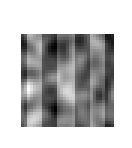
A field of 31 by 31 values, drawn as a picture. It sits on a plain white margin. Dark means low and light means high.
Stripes running up and down repeat 3 times from left to right. The top middle is the ninth with the lowest average. The values follow a bell shape. No lone cell stands out from its neighbours.
